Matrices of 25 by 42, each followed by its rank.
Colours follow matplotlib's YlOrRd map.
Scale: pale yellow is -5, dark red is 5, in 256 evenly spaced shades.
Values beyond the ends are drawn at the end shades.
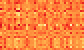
three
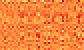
five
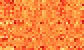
five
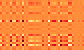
one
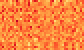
five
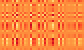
one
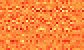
five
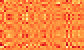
three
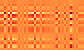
one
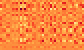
three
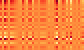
one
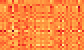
three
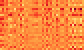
three
